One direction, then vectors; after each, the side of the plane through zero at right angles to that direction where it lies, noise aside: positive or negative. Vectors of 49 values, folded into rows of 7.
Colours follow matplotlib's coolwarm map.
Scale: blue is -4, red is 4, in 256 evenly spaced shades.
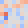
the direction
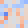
negative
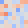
positive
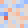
negative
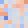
positive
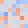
negative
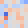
negative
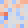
positive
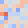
positive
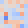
positive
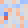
negative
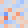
negative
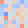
negative
